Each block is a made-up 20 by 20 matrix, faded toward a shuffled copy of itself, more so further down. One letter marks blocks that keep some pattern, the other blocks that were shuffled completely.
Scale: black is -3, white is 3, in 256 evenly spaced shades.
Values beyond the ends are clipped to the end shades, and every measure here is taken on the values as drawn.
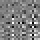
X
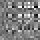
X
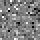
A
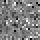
A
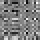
X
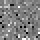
A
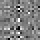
X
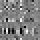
X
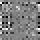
X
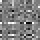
X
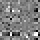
X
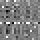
X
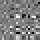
X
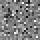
A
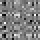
X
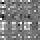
X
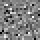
A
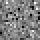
A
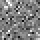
A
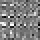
X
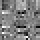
X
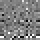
X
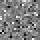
A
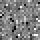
A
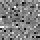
A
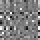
X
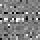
X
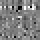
X
